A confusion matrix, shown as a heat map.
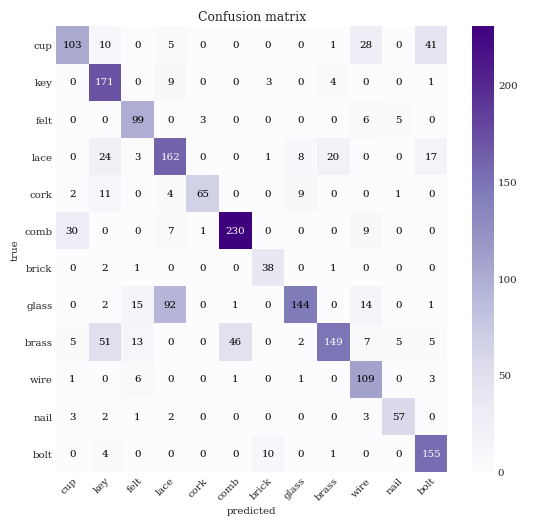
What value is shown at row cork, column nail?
1
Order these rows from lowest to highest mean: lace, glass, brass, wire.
wire, lace, glass, brass
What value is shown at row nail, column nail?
57
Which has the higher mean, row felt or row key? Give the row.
key
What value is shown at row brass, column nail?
5
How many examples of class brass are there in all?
283
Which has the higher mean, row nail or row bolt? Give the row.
bolt
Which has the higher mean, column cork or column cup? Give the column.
cup
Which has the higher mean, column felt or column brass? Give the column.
brass
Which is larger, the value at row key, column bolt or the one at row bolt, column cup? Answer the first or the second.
the first
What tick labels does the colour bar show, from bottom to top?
0, 50, 100, 150, 200
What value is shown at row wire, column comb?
1
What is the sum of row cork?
92
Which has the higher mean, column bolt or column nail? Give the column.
bolt
